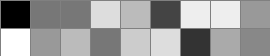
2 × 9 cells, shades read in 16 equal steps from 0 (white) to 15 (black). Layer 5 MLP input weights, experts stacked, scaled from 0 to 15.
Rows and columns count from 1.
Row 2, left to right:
0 6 4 8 3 2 12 5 7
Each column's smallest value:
0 6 4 2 3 2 1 1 6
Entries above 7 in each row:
4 2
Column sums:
15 14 12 10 7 13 13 6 13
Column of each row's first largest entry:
1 7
